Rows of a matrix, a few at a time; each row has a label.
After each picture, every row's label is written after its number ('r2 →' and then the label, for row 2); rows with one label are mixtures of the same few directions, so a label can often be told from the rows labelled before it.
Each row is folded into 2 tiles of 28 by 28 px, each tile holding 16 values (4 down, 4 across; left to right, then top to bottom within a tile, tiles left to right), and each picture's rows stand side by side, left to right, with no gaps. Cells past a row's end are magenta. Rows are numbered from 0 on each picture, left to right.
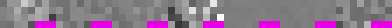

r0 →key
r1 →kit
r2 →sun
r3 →sun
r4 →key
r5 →sun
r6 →kit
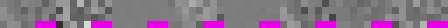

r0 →sun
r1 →kit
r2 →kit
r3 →key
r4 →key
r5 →sun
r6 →key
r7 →kit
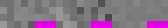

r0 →kit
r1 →sun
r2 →kit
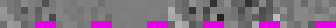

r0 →sun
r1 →sun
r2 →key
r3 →sun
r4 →key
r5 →kit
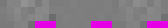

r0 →key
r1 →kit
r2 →key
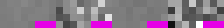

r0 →key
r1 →sun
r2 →key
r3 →kit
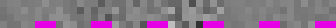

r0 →sun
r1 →sun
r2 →kit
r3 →kit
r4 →sun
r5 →kit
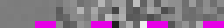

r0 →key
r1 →sun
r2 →kit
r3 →kit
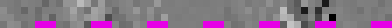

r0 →sun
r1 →key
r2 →sun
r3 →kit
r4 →sun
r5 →sun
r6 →sun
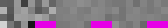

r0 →kit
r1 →key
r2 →kit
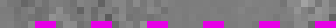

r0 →key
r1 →sun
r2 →kit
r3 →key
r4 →key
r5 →key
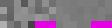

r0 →kit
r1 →sun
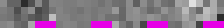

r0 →key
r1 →sun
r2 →kit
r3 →key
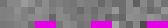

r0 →key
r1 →sun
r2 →kit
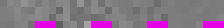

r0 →key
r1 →kit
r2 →sun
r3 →key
